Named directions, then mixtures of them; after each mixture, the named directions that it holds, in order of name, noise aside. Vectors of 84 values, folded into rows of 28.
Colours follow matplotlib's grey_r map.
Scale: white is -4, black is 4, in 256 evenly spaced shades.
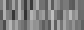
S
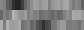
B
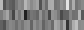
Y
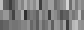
Y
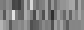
B, S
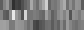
B, S, Y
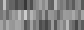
B, S, Y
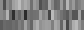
B, Y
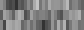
B, S, Y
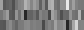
Y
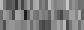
B, S, Y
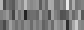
Y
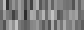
S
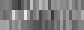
B, S, Y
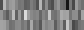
Y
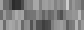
B, Y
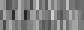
S, Y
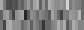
B, S, Y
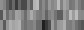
B, S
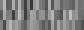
S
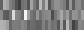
B, S, Y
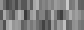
B, S, Y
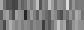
B, S, Y
